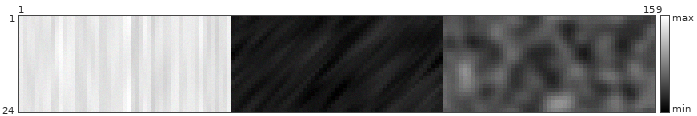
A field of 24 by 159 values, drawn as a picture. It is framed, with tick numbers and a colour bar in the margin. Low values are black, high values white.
It is made of 1 by 3 panels. Panel 1,1: very high, streaked downward, faint in contrast. Panel 1,2: very low, slanting up to the right, faint in contrast. Panel 1,3: low, blotchy.
